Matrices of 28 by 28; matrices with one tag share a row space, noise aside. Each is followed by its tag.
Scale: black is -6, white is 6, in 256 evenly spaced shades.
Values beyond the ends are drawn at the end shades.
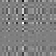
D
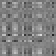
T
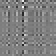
D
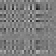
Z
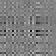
Z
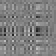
Z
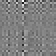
D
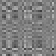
T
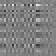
Z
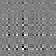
D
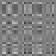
T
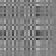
Z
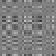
T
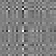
D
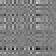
Z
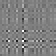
D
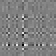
D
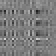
Z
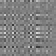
Z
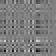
Z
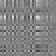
Z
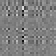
D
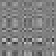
T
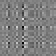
D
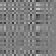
Z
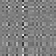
D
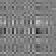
Z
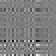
Z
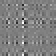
D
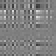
Z
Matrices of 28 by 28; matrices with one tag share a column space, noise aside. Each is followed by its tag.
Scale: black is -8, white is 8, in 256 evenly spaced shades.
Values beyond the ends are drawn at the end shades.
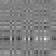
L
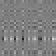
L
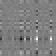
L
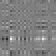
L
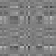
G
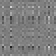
G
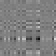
L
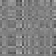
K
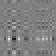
L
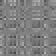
K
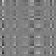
K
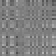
K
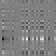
L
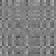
K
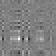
L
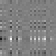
L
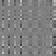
K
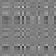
G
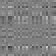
G
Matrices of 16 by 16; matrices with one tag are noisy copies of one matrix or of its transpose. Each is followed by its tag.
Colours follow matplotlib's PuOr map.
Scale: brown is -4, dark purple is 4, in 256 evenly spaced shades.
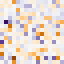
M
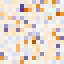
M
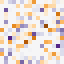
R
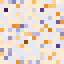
R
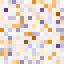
R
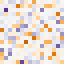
R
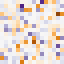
M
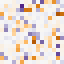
M
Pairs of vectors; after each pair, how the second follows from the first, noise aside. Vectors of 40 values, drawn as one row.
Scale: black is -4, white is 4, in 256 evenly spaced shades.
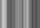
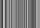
sign-scrambled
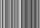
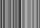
negated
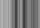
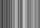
negated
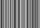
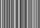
negated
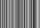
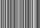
negated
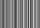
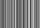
sign-scrambled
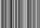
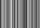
negated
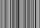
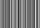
sign-scrambled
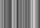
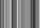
negated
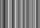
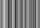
negated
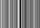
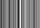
negated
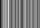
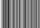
negated
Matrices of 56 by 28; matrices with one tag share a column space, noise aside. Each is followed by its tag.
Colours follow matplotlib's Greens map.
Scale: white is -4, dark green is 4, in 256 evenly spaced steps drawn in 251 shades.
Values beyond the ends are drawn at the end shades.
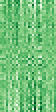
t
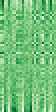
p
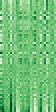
p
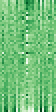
p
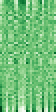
p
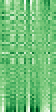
p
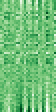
p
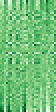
p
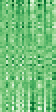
t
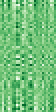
t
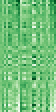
t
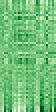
p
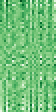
t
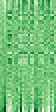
p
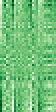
t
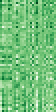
t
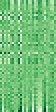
p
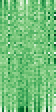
p
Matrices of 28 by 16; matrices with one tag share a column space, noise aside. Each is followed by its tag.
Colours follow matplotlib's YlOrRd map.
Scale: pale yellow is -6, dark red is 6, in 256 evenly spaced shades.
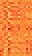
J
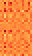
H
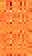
H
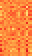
J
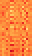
J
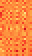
J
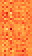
J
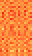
J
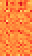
H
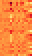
H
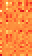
H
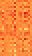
J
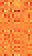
H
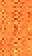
J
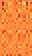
H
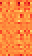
H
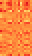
H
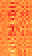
J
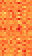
J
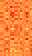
J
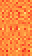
J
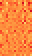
H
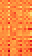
J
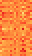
J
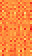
J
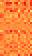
H
